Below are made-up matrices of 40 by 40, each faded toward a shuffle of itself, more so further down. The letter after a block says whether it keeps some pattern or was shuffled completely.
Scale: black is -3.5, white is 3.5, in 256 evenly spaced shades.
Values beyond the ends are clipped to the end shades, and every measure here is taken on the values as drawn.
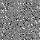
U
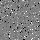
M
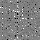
U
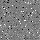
M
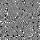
U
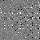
U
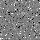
M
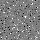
M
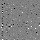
U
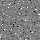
M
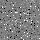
M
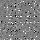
U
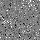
M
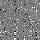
U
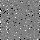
U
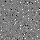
M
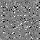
U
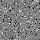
M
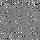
U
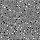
M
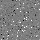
M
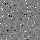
M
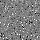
M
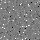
M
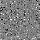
U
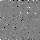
U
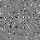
U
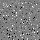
M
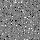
M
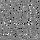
U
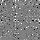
U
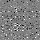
U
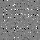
U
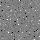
M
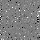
U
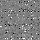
U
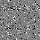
U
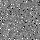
M
